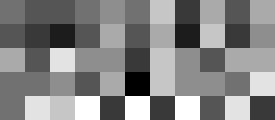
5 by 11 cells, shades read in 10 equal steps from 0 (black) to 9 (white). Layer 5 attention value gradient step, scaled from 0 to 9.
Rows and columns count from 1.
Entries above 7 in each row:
0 0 1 1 5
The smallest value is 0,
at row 4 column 6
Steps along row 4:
same up down up down up down same down up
